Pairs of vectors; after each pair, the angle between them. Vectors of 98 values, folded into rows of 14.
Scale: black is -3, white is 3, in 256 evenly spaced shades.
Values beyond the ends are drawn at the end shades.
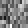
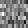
orthogonal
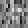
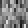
partly aligned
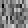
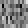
nearly parallel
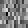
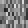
nearly opposite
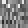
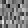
nearly opposite
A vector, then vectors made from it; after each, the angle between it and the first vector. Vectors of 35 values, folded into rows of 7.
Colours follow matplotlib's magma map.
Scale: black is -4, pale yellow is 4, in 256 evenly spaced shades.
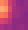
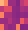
partly aligned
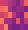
partly aligned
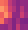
nearly parallel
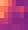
nearly parallel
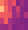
nearly parallel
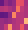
partly opposed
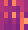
orthogonal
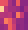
partly aligned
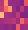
partly aligned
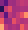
partly opposed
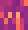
orthogonal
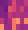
partly opposed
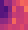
nearly opposite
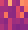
orthogonal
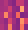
orthogonal
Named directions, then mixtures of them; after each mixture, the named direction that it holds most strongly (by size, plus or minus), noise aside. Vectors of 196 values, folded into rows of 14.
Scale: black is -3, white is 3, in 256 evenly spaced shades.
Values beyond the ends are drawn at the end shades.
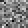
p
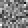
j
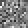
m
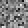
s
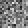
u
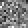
m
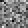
p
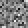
s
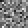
p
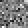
s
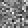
p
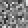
u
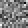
j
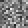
u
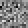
m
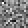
p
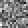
j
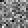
p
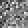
u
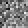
u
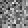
u
